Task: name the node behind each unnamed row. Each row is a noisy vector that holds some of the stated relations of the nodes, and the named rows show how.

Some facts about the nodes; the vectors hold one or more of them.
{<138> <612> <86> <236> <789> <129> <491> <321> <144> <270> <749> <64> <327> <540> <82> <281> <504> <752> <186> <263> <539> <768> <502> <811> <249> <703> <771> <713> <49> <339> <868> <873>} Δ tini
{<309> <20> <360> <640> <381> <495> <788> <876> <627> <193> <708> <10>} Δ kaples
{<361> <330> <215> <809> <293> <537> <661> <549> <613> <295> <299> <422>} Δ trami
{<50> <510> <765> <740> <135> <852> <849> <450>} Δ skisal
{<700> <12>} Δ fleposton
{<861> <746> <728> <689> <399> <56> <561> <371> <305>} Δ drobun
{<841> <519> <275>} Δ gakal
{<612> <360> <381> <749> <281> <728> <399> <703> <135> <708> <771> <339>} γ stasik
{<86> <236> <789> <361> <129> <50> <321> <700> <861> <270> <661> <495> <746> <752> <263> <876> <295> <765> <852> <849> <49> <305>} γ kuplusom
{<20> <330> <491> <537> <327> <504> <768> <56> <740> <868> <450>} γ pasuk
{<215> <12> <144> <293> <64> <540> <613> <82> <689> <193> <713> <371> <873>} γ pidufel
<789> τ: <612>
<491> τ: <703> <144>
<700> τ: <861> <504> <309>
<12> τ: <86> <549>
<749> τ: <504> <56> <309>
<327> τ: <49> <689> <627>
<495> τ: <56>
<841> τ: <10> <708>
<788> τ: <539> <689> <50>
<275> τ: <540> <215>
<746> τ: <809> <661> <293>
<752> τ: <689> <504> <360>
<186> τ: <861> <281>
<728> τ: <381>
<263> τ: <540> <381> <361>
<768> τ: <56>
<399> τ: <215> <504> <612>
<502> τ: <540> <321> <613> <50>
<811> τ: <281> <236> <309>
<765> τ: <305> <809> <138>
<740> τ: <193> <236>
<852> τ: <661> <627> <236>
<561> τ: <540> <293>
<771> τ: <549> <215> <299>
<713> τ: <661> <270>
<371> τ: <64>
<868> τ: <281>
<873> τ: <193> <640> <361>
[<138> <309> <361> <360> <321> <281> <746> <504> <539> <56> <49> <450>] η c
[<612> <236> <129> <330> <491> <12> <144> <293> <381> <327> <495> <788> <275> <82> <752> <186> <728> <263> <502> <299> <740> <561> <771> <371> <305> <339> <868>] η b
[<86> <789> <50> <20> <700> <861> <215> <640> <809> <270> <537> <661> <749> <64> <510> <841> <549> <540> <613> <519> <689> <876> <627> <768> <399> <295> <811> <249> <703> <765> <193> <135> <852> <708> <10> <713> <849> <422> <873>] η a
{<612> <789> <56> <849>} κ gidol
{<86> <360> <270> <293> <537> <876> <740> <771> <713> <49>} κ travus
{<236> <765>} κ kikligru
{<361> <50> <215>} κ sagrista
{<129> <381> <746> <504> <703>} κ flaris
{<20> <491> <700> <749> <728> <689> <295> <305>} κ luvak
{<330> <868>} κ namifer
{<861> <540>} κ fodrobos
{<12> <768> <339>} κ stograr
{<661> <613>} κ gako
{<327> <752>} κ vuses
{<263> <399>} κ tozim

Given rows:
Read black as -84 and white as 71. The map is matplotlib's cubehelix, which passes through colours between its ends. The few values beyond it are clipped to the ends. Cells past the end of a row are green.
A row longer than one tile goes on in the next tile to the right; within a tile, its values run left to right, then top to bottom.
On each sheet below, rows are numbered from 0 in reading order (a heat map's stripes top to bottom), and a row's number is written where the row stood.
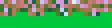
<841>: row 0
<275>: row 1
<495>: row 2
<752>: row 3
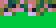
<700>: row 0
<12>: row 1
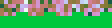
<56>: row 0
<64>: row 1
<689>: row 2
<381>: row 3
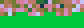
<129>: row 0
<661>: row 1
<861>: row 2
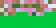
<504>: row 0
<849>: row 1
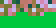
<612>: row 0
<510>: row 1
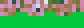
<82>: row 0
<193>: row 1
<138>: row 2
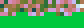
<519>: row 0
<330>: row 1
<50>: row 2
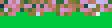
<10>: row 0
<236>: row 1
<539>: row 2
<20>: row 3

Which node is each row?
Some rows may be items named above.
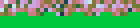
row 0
<399>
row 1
<713>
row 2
<263>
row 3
<728>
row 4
<873>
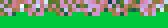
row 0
<746>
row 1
<193>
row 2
<491>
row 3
<708>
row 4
<275>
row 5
<689>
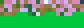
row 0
<327>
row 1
<495>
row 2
<360>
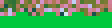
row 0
<295>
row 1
<868>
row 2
<876>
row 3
<502>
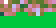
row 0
<749>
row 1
<129>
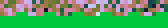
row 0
<305>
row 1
<215>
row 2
<789>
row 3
<20>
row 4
<309>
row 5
<700>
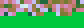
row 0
<849>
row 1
<281>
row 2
<540>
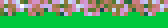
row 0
<852>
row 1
<371>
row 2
<765>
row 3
<613>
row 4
<612>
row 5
<765>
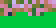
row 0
<561>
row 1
<789>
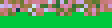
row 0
<873>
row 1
<504>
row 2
<768>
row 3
<321>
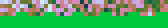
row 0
<135>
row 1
<740>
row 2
<360>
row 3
<788>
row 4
<789>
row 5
<361>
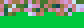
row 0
<771>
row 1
<293>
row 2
<450>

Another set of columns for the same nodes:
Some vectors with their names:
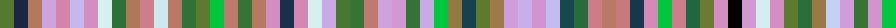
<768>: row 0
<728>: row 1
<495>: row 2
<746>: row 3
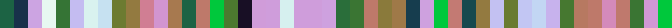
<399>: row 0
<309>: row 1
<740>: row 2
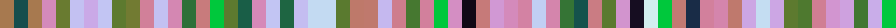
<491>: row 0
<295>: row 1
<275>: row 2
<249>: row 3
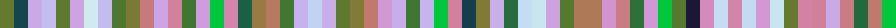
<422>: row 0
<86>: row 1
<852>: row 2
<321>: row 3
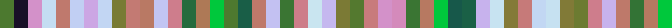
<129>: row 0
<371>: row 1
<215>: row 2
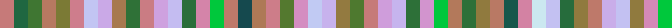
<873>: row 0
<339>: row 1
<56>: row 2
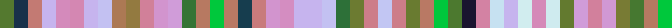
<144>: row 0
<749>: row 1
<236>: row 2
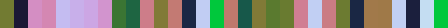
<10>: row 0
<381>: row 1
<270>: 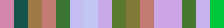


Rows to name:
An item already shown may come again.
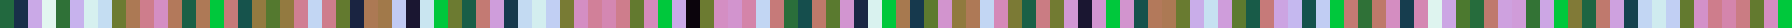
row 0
<399>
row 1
<381>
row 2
<661>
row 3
<841>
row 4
<12>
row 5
<502>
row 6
<728>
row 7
<661>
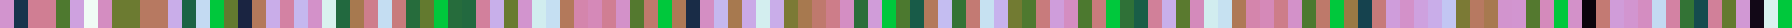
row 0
<510>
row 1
<768>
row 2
<613>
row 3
<135>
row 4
<371>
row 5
<613>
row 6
<281>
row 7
<275>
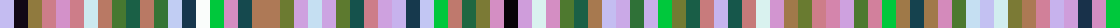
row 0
<519>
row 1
<502>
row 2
<746>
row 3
<689>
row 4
<263>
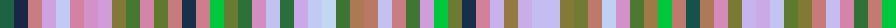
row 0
<193>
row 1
<361>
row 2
<504>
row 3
<491>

